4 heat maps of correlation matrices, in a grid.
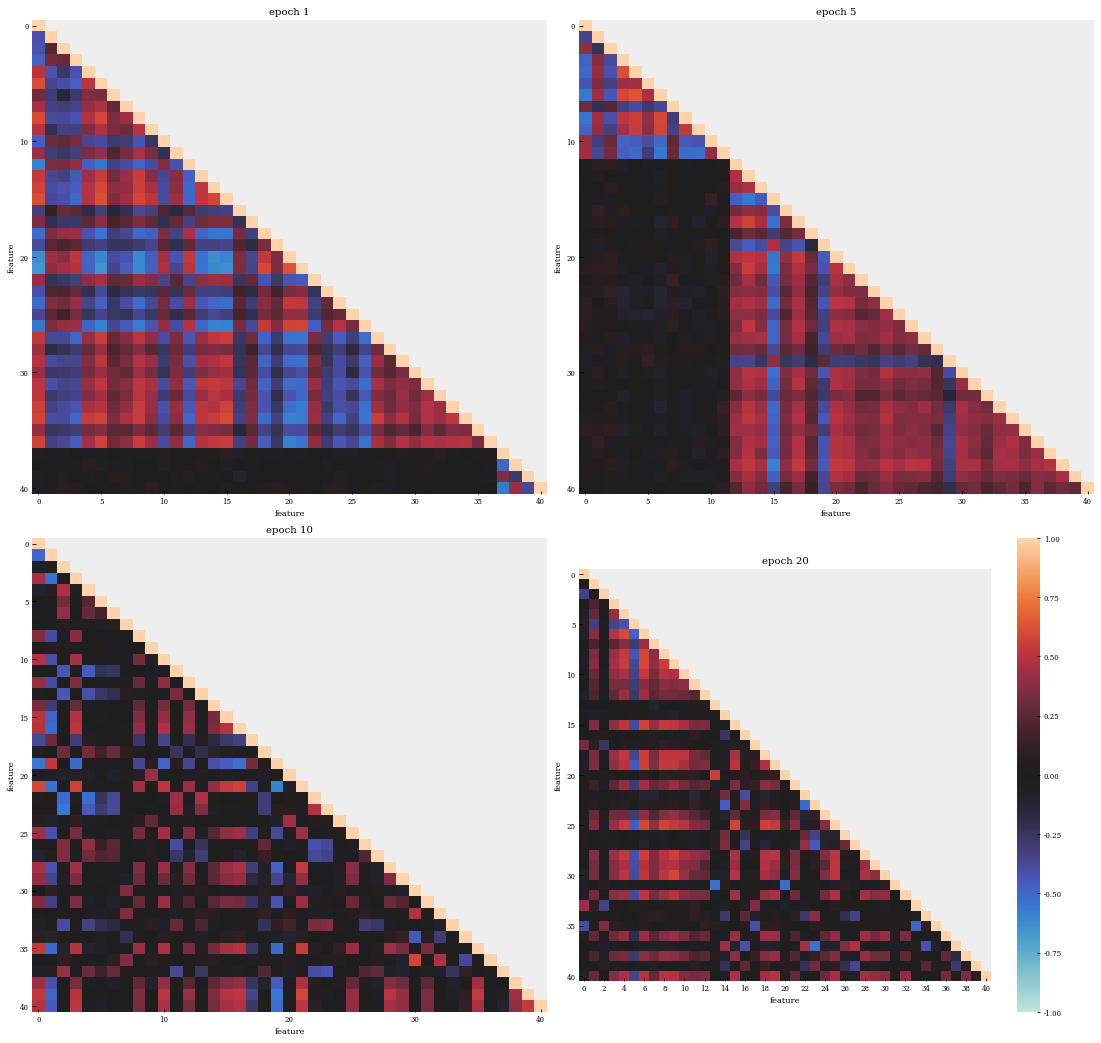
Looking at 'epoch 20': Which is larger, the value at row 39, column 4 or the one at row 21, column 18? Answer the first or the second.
the second
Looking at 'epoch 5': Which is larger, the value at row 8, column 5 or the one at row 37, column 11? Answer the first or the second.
the first
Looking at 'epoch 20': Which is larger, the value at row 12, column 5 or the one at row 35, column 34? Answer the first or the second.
the second
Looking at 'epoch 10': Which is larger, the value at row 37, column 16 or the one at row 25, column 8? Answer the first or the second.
the second
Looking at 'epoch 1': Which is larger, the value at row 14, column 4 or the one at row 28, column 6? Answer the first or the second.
the first
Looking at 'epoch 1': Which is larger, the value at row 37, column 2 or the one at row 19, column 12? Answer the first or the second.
the second
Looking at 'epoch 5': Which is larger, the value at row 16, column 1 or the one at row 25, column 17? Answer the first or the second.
the second
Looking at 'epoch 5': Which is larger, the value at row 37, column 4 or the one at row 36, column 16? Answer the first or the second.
the second
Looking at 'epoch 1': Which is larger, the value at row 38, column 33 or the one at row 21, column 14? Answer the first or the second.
the first
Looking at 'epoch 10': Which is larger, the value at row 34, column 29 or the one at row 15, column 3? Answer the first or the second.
the second
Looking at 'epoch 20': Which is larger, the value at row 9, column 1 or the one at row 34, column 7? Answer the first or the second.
the first
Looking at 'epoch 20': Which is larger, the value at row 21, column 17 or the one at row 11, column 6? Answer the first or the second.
the second
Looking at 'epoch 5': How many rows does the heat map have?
41
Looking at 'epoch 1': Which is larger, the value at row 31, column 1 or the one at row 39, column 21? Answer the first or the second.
the second
